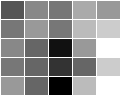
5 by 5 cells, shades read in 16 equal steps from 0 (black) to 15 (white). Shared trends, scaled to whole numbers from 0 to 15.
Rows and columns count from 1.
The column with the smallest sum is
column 3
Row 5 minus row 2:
2 -3 -7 0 3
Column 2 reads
8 9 6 6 6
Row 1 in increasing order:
5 7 8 9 10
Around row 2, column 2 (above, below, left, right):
8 6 7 7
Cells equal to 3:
1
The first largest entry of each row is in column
4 5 5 5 5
